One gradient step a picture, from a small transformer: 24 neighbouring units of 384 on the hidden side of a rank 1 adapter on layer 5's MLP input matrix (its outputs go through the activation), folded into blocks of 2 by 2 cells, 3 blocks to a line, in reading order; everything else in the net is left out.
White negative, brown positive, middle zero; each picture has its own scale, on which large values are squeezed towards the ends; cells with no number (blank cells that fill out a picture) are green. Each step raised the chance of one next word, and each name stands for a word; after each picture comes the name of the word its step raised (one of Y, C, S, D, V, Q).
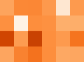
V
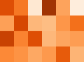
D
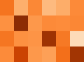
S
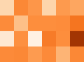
D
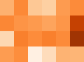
D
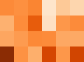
S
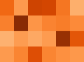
V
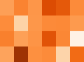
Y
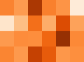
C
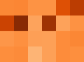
D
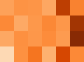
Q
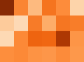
C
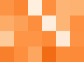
S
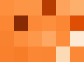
Y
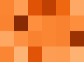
V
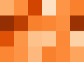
Y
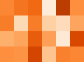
C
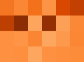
D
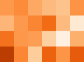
S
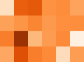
Y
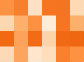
C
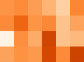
S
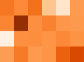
S
